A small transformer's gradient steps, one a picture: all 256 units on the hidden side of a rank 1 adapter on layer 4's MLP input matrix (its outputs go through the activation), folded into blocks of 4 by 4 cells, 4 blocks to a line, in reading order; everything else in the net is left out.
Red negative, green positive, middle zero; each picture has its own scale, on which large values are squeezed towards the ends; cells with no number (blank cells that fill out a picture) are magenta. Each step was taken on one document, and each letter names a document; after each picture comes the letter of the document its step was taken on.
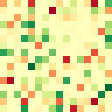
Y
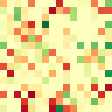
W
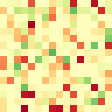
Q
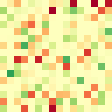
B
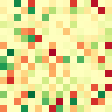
Q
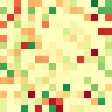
B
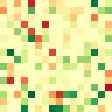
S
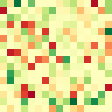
Q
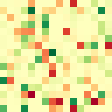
Q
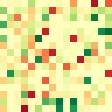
B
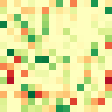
W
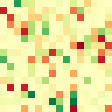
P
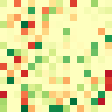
W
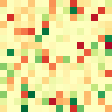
Q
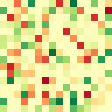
B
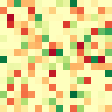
P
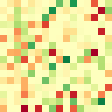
B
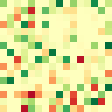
W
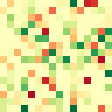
P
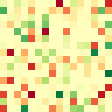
S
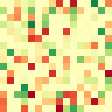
S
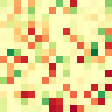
Q
